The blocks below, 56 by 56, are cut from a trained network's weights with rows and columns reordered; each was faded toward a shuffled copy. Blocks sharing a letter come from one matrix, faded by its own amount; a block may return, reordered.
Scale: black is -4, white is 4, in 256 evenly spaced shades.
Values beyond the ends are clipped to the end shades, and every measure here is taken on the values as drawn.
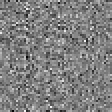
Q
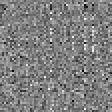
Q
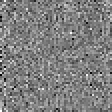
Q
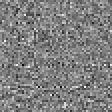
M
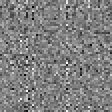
Q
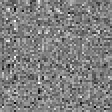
Q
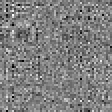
Q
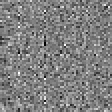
Q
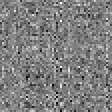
Q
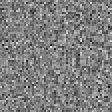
M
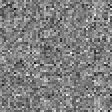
M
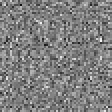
M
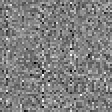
Q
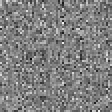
Q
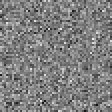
M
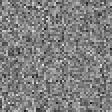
M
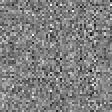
Q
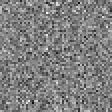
M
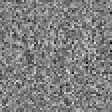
M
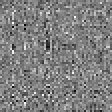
Q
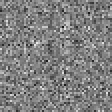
M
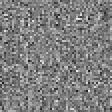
M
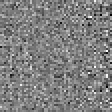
Q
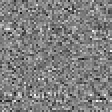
M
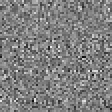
M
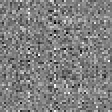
Q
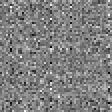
Q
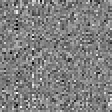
Q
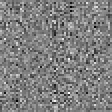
Q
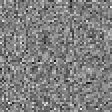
M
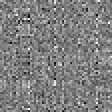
Q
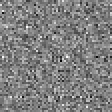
M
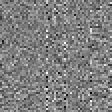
Q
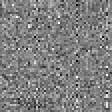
Q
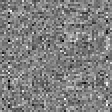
Q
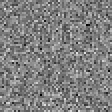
M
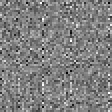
Q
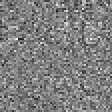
M
